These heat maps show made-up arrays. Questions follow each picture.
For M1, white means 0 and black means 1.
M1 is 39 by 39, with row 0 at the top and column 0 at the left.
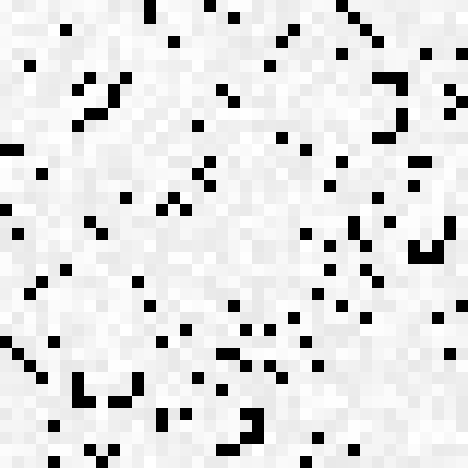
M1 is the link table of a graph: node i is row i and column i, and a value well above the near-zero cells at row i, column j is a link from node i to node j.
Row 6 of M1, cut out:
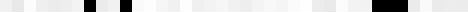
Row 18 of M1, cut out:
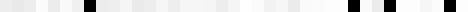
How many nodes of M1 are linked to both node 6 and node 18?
2
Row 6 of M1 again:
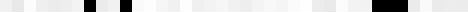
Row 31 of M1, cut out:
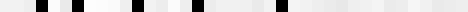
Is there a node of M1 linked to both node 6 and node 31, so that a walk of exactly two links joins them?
no
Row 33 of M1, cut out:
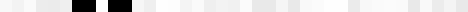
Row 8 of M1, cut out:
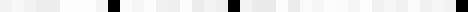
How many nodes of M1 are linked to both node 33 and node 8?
1
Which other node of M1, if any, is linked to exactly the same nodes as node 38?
none
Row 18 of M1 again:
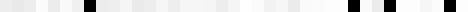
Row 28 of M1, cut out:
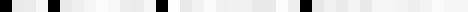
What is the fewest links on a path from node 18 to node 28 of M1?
4
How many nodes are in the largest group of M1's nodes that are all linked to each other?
3
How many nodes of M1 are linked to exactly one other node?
0
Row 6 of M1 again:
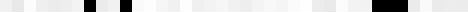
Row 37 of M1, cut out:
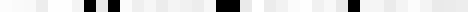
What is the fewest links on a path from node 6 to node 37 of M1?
2
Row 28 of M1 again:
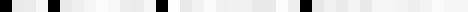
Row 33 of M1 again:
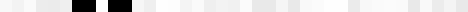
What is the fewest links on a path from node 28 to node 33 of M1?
5
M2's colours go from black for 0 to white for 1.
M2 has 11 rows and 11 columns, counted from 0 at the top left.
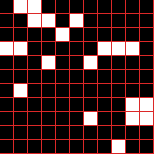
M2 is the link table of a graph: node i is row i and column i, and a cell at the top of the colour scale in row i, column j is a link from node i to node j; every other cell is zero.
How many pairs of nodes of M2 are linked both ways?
2
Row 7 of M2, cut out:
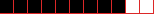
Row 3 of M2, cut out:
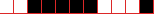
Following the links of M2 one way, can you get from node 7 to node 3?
yes
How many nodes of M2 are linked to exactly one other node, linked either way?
1
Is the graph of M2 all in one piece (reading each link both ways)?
yes
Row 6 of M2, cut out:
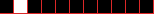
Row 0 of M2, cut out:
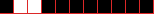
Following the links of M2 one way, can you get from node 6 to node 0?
yes
